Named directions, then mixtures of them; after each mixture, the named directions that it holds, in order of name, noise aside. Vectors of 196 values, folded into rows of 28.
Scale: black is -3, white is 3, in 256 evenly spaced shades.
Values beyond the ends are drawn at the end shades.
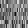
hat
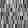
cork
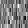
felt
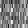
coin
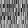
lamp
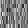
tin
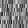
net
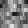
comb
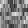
comb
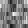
comb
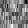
comb, net, tin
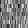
felt, net, tin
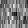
comb, felt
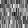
coin, comb, felt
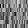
cork, hat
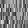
cork, hat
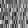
coin, hat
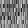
lamp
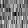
comb, hat, lamp
